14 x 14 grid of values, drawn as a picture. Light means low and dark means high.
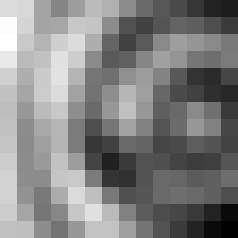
Ninth with the lowest average: top left. Slope: up to the right. Lone odd cells: none. Average level on the scale: 50%. Grain: blotchy. Ninth with the highest average: bottom right. Rings: centred on the middle right.
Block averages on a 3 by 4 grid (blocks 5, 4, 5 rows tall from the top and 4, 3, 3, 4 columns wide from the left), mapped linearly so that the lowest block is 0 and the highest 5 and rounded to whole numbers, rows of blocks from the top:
0234
1334
1245
